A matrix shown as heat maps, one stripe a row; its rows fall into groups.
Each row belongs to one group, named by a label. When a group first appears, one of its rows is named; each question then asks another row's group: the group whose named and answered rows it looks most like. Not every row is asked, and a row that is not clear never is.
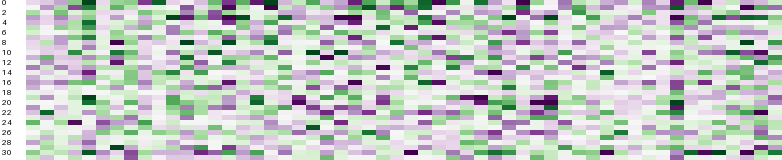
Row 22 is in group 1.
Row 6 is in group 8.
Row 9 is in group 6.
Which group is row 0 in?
8
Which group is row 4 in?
8
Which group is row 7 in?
8
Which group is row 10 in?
8
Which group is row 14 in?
6
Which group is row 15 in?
6
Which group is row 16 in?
8
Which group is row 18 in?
8
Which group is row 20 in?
1
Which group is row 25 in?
8
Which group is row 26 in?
6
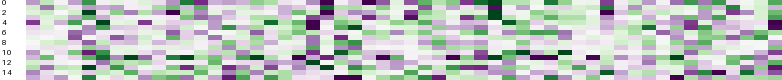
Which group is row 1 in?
6
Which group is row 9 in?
8
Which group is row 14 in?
6
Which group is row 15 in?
8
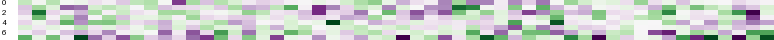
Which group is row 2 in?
1
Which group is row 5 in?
8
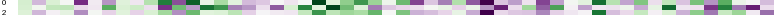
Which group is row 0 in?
6
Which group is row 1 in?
8
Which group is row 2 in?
6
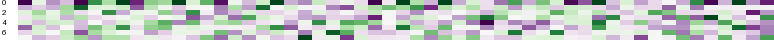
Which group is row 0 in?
6
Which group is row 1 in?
8
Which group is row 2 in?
1
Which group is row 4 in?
6
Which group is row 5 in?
6
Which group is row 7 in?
8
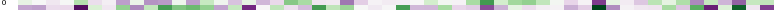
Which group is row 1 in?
6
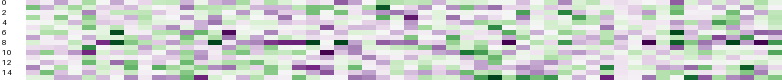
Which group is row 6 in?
1
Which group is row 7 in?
6
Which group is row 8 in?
8
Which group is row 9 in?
8
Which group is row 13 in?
6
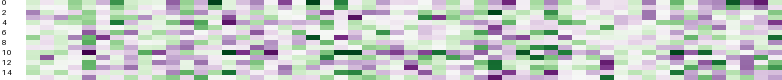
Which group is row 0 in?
8
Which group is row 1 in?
8
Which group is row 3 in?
8
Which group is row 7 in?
8
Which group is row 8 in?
1
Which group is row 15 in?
6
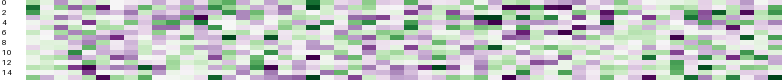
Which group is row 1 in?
8
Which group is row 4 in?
6
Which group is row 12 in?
1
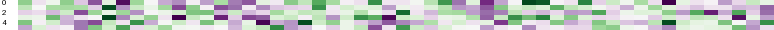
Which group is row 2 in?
6
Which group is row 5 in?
6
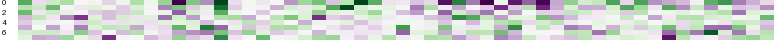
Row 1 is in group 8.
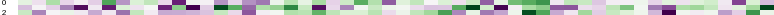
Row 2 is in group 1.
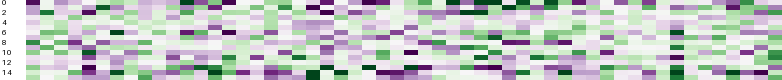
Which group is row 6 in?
1
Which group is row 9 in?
1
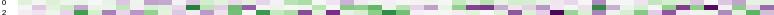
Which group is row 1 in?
6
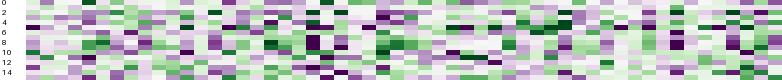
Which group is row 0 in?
1
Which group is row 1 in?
1
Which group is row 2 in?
8
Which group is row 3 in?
6
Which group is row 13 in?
6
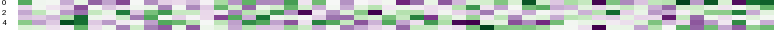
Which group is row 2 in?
6
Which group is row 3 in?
8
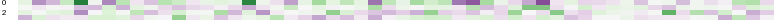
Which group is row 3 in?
6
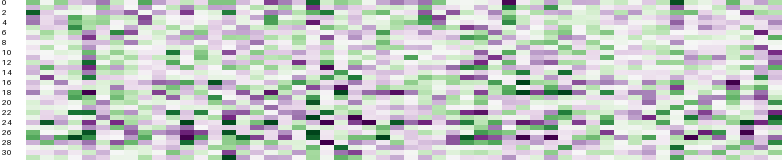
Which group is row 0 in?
8
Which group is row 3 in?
8
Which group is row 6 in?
1
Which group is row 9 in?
1
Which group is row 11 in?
6
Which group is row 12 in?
1
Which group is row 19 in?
8
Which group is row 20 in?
8
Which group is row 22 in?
1
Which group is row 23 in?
8
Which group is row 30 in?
8
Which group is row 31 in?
8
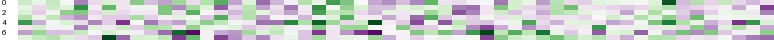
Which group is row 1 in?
1
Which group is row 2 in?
1
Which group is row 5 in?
6
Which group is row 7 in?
1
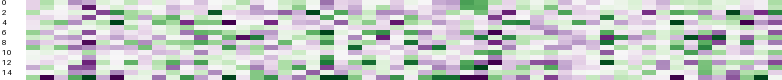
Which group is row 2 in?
8
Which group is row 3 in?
6
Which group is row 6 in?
6
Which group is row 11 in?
6
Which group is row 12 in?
6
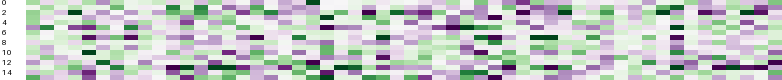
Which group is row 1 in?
1
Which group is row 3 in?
6
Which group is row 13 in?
8
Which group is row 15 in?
6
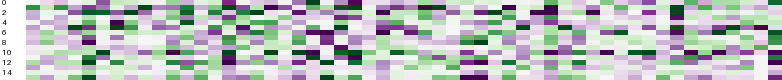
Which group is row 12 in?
1
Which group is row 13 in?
6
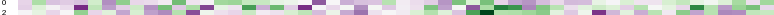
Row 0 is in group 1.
